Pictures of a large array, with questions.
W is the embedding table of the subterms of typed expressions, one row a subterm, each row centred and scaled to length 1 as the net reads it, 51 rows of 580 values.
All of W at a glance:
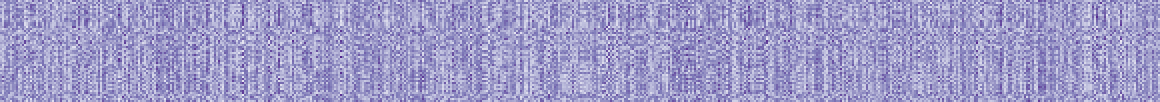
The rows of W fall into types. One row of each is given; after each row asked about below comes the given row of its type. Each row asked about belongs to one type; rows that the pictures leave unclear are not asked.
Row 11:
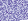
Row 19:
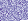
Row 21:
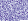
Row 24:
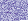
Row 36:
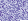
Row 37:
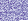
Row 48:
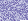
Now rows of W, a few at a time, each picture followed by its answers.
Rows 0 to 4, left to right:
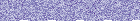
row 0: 37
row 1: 24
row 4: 36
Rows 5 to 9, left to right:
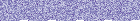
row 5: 11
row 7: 36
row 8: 19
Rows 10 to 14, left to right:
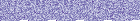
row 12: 11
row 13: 11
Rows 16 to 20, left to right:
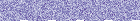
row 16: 48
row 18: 19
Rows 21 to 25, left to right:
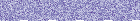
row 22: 19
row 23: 24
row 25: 36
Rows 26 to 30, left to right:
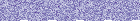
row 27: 24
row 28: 36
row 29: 36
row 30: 24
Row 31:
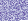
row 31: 37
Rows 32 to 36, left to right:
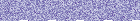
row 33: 11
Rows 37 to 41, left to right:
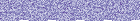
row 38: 37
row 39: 24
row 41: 11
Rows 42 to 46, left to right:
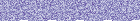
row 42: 37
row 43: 37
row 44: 37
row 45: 11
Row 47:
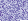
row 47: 36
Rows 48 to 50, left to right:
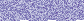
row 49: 37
